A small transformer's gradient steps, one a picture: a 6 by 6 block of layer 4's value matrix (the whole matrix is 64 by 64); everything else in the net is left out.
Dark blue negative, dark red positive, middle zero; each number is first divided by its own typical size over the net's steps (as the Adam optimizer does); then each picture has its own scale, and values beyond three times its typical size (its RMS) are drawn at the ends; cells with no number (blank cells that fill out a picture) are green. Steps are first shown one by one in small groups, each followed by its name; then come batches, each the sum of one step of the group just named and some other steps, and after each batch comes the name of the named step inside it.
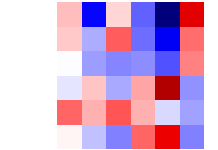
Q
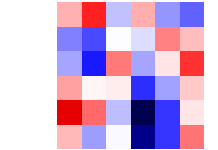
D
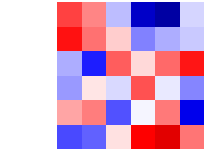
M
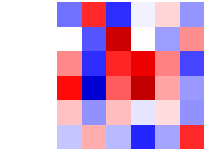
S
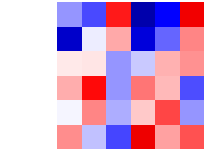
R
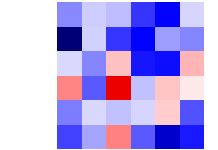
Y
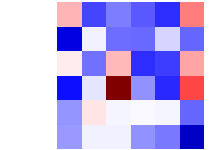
Y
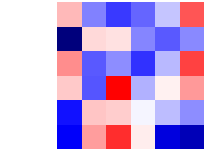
Y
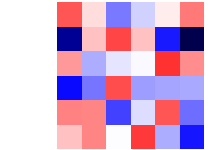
M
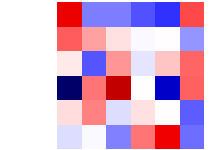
M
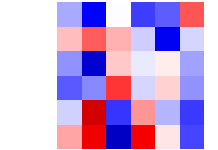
Q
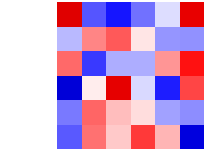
M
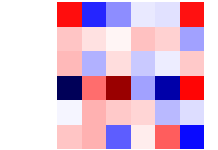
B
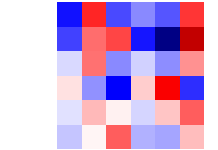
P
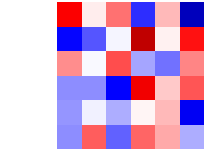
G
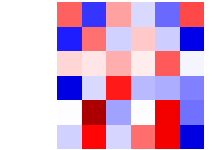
B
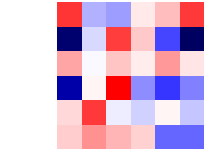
B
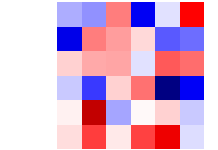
P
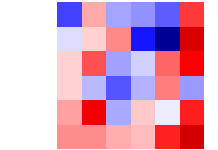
P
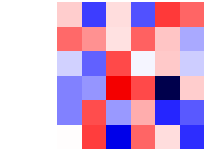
B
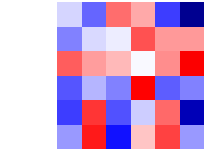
G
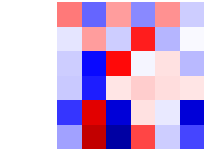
G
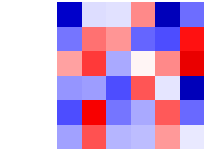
P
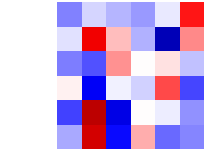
P
